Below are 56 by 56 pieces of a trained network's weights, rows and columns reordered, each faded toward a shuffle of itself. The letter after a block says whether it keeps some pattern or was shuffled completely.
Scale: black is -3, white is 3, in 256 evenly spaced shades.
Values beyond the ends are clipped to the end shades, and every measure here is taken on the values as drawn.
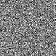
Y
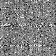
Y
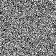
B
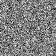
B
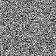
Y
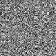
Y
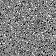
B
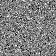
B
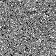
B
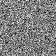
B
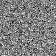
B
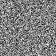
B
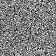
B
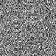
Y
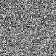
Y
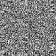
Y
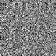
Y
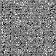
Y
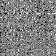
Y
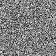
B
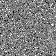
B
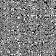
Y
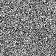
B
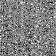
Y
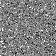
B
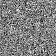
B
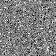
B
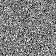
B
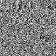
Y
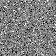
B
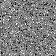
B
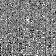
Y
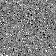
B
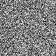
B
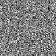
Y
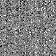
Y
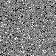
B
